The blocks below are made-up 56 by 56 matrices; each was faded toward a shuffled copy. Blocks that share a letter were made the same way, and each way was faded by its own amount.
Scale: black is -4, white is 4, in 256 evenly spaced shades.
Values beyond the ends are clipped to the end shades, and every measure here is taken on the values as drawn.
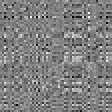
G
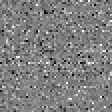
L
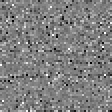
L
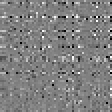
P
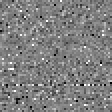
L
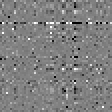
P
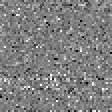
L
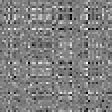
G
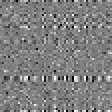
G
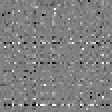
P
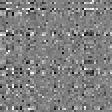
P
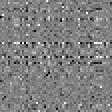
P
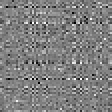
G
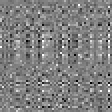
G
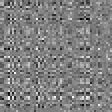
G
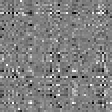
P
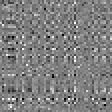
G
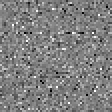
L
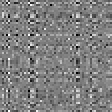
G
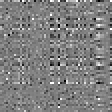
G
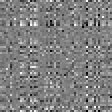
G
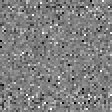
L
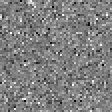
L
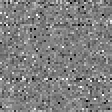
L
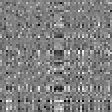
G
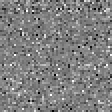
L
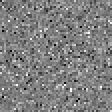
L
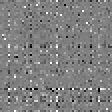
P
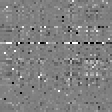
P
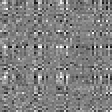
G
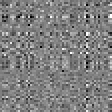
G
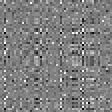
G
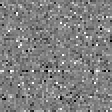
L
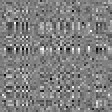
G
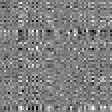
G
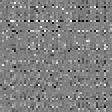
P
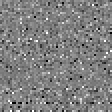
L
